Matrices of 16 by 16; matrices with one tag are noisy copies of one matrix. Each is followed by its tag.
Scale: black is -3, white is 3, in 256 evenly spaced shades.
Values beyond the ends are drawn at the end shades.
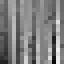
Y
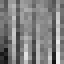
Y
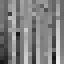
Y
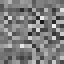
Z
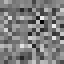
Z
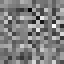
Z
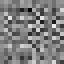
Z
